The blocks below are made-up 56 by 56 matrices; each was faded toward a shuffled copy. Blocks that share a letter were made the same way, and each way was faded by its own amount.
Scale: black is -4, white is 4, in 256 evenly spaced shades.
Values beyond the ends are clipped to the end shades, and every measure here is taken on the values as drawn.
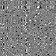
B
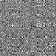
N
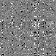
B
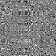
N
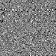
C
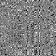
N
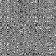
N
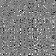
B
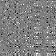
B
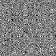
C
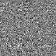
C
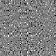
B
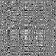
N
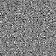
C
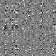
B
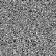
C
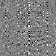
B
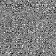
C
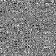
C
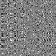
N
